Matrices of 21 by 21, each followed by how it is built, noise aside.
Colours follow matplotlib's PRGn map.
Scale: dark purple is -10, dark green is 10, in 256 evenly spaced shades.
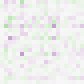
low rank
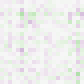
low rank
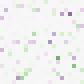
sparse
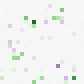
sparse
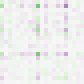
low rank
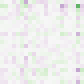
low rank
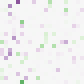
sparse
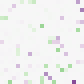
sparse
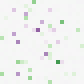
sparse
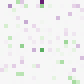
sparse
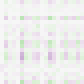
low rank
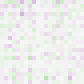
low rank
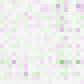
low rank
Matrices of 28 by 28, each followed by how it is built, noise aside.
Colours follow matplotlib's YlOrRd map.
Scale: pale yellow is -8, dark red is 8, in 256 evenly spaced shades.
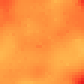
smooth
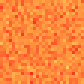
noise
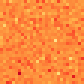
noise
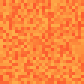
noise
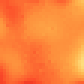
smooth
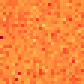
noise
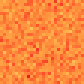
noise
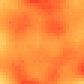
smooth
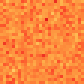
noise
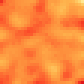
smooth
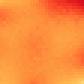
smooth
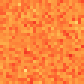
noise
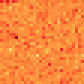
noise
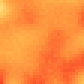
smooth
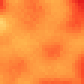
smooth
